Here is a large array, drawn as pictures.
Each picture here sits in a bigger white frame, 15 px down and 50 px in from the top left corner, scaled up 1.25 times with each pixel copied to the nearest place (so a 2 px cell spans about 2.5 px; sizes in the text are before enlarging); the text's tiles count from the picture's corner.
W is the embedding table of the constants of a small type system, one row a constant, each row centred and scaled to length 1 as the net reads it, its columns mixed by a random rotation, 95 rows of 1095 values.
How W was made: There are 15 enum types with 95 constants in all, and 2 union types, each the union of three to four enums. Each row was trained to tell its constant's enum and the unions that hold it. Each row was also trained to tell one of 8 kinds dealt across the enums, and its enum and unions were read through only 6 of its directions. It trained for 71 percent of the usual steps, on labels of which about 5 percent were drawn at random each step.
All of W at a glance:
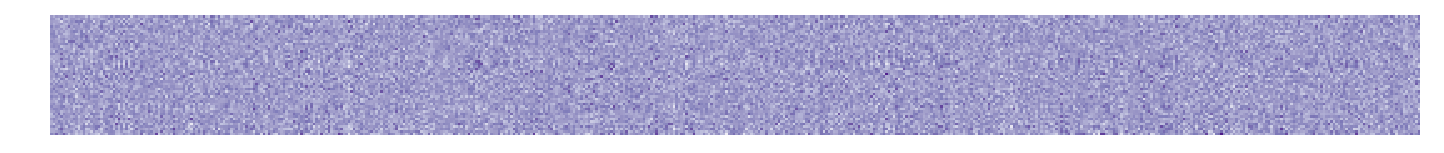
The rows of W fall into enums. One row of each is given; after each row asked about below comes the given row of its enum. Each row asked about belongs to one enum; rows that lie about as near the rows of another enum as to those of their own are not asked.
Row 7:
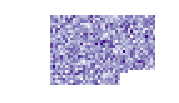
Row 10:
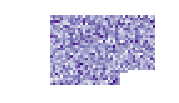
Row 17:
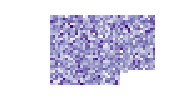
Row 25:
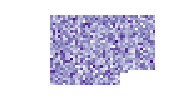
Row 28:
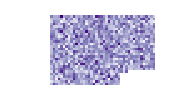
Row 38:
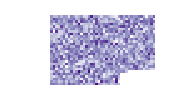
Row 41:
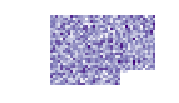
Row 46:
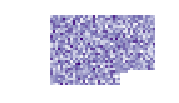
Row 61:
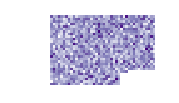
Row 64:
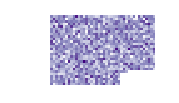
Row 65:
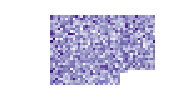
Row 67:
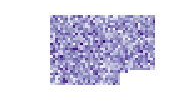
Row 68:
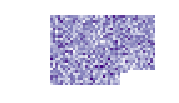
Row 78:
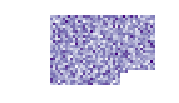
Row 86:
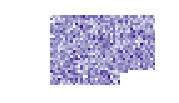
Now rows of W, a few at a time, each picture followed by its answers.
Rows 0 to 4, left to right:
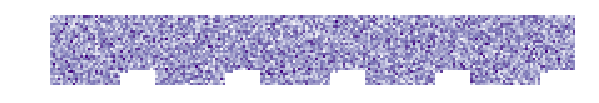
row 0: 28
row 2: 78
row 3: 10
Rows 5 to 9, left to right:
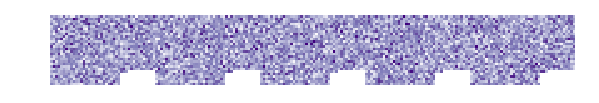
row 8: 67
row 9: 38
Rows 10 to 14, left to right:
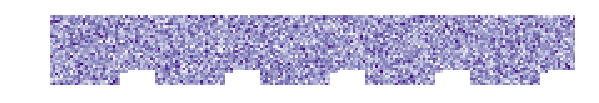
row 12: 68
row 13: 46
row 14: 10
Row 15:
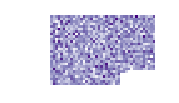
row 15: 65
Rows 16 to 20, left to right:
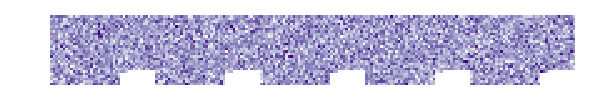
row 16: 61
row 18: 7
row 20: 38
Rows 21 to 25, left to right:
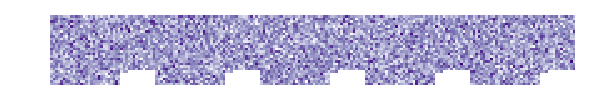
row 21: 17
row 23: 68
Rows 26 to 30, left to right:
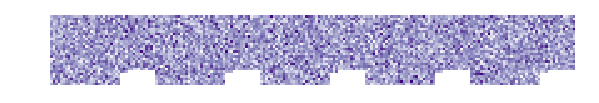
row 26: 61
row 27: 65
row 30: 68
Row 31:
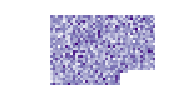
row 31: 7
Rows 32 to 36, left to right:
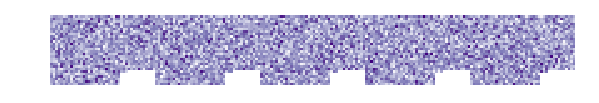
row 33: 67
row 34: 41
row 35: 78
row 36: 28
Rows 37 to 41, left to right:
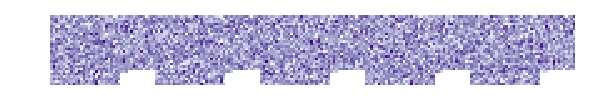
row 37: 7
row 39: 78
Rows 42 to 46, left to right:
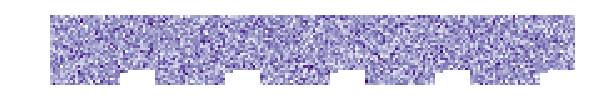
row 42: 38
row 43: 10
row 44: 41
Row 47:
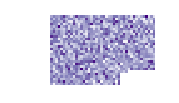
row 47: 46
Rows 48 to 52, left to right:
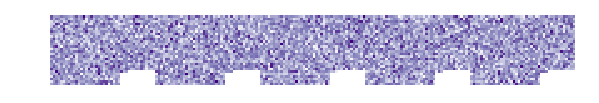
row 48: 78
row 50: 17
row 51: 17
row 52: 38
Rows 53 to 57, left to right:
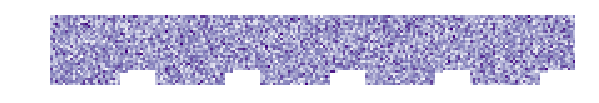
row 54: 28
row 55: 38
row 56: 41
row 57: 28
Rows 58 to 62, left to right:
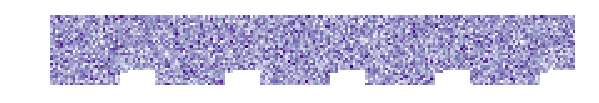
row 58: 68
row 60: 67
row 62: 68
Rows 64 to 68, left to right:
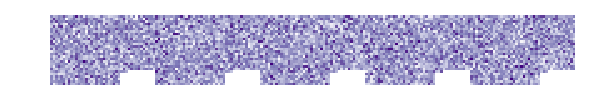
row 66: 41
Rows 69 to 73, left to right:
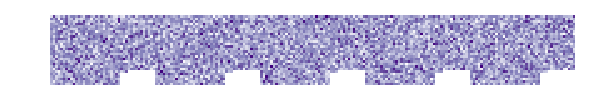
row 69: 67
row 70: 61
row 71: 68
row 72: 41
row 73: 65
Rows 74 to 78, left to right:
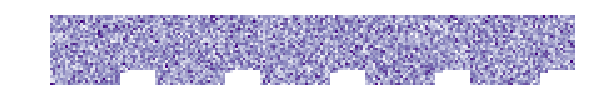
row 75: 65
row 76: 61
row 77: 41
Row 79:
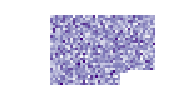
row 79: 46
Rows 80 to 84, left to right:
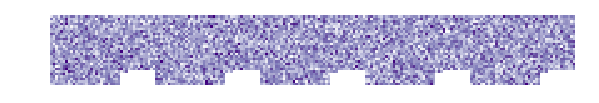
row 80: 28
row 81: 78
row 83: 17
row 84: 78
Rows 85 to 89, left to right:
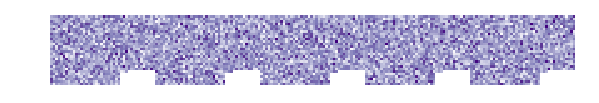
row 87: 38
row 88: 17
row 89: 65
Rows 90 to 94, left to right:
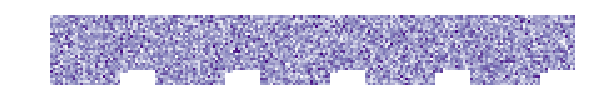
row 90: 68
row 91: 65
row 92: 78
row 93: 28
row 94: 28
